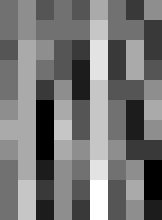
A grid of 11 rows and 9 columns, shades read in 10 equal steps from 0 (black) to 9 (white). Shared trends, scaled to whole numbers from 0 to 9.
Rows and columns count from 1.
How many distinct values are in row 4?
6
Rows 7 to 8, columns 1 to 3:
6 6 0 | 5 6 0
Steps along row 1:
up down up down up down down up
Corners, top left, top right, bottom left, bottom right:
4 5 4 1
